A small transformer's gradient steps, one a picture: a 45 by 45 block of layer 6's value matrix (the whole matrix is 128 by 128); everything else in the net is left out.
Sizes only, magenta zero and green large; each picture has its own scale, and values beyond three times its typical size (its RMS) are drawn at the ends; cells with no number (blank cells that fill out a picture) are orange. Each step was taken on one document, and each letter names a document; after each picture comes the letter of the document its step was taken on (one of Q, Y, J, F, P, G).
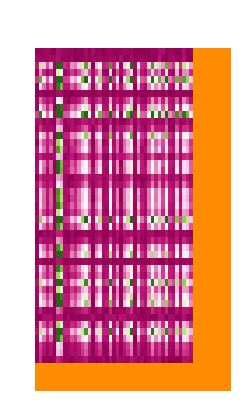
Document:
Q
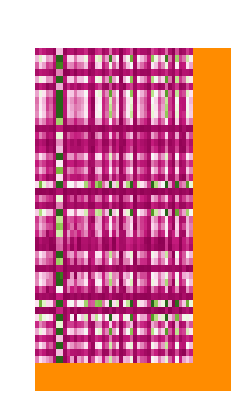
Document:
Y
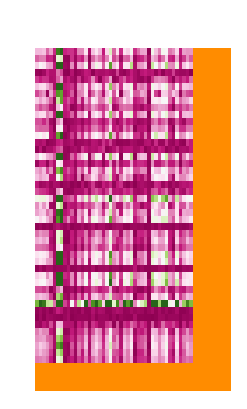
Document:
Y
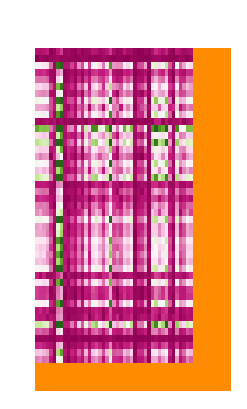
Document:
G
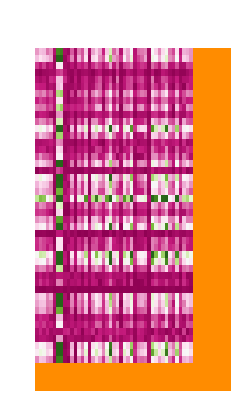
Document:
Y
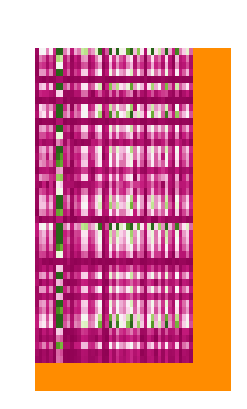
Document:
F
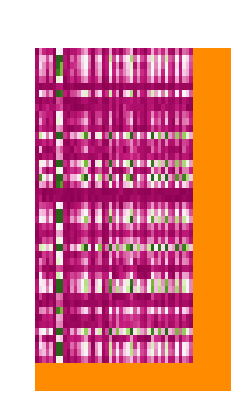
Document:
Q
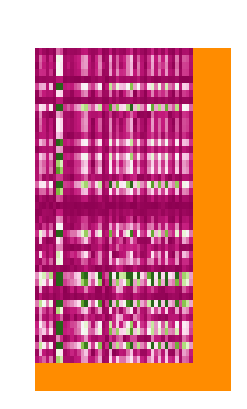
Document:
Q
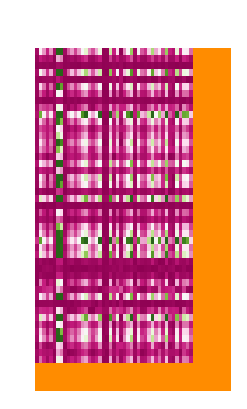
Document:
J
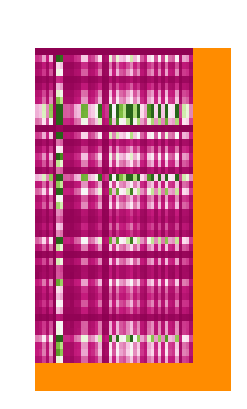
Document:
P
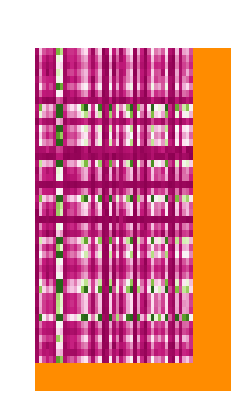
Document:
J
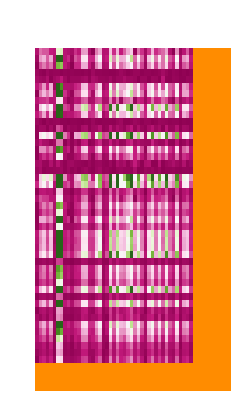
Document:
F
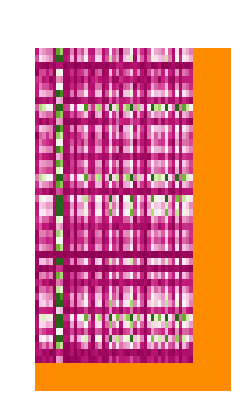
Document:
P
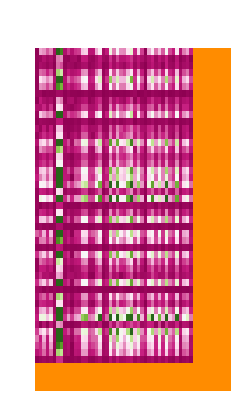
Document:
F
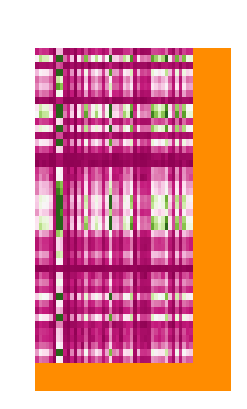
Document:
P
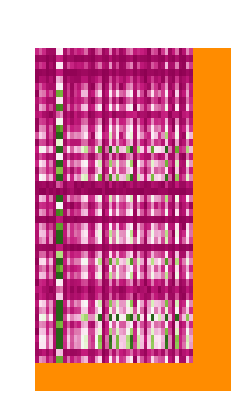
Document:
F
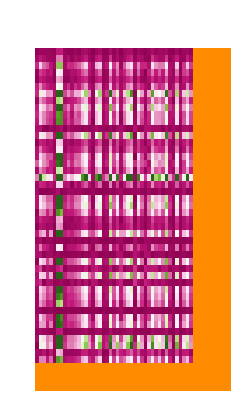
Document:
P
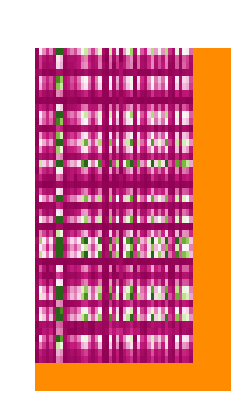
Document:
J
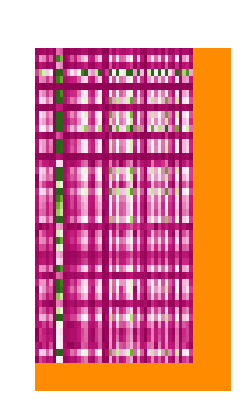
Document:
P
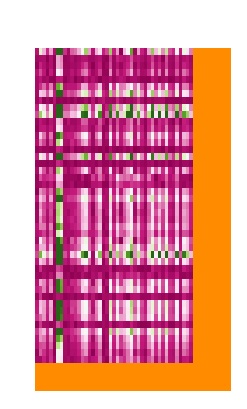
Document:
Q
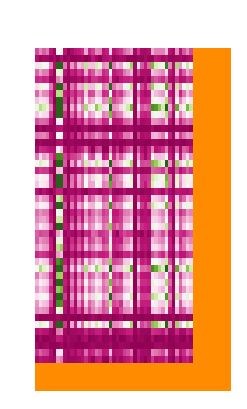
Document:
G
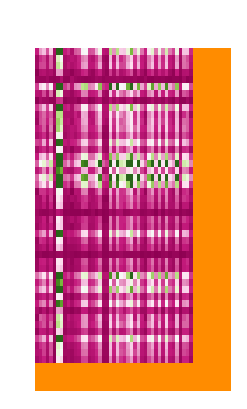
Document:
F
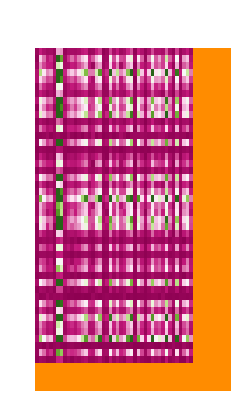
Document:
P
